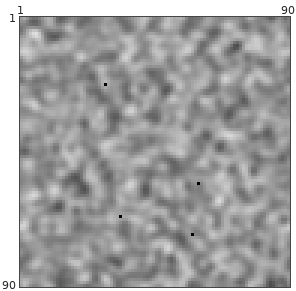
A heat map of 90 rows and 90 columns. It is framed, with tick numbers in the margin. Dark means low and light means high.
The field is mottled with small blotches. On average the colour sits 60% of the way up the scale. No seam splits the table. There are four isolated cells, each far lower than the cells round it.
